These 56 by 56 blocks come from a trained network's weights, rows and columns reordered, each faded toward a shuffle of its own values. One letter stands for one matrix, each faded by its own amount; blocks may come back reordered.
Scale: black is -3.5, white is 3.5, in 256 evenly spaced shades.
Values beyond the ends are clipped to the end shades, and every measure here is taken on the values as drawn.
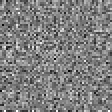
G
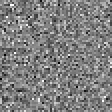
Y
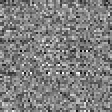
G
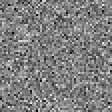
Y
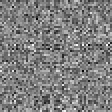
G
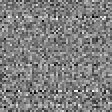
G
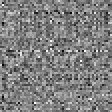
G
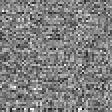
G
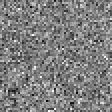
Y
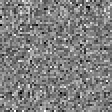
Y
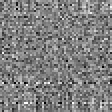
G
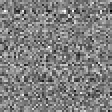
G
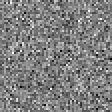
Y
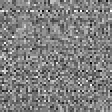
G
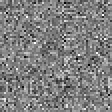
Y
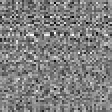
G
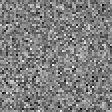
Y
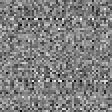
G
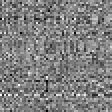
G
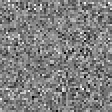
Y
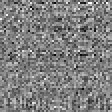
G
